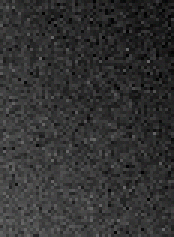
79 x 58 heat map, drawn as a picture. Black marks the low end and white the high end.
Ninth with the highest average: bottom left. Average level on the scale: 20%. Slope: up to the bottom left. Mirror symmetry: none. Grain: fine.
